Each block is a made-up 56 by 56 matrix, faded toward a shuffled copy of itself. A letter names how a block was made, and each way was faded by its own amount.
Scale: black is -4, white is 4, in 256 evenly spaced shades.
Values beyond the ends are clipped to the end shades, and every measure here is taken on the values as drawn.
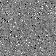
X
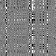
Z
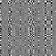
Z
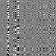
Z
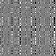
Z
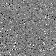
X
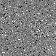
X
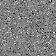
X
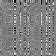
Z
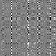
Z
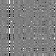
Z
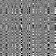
Z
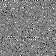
X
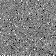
X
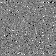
X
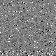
X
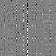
Z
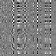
Z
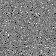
X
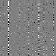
Z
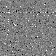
X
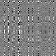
Z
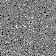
X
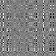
Z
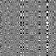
Z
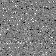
X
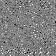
X
